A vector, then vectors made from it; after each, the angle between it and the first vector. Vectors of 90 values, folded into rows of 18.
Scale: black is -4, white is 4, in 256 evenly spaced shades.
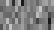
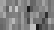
orthogonal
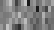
orthogonal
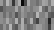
nearly parallel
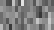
nearly opposite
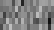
nearly parallel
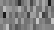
orthogonal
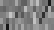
orthogonal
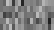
nearly parallel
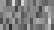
nearly opposite
